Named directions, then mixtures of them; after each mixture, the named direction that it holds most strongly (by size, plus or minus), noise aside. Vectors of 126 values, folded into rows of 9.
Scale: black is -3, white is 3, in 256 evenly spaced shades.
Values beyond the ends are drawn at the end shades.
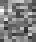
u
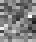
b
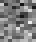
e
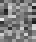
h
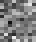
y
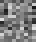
h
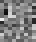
h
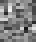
u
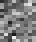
y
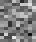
y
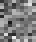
y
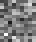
y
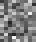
y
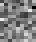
e
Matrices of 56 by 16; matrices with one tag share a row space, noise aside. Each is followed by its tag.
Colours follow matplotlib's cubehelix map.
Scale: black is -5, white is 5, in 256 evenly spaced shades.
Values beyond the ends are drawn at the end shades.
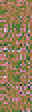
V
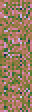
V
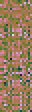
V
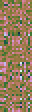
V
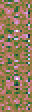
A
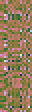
V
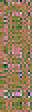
V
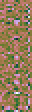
A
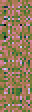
V
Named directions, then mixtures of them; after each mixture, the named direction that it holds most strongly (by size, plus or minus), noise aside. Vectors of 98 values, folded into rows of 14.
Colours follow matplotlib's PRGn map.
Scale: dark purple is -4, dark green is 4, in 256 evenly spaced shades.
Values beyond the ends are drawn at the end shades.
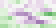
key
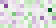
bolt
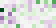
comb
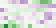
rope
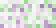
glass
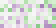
glass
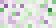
bolt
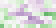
key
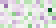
bolt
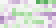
key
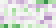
rope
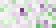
glass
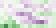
key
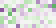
comb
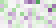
bolt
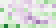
key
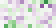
rope
